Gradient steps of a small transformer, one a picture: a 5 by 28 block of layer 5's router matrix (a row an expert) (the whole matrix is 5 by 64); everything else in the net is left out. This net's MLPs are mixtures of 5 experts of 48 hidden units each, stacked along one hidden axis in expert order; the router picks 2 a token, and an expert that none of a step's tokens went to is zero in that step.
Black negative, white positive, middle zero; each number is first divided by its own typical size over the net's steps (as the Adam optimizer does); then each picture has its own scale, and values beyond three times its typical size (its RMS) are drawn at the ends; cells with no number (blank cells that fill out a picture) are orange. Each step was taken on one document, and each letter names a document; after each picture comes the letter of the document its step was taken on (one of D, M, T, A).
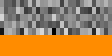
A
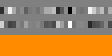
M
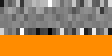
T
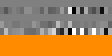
M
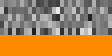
A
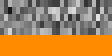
A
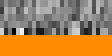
A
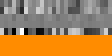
T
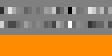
M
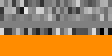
T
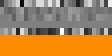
T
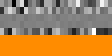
T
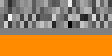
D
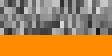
A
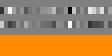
M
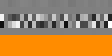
D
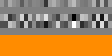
D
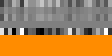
T
